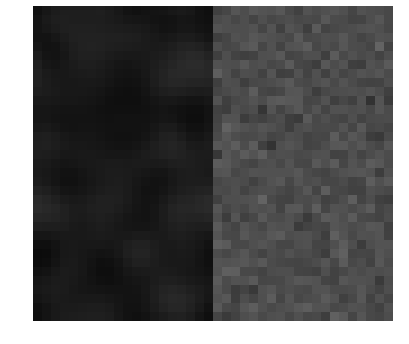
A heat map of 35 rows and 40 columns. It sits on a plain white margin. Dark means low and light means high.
The table splits into one row of 2 panels. Panel 1,1: very low, blotchy, faint in contrast. Panel 1,2: low, fine-grained, faint in contrast.
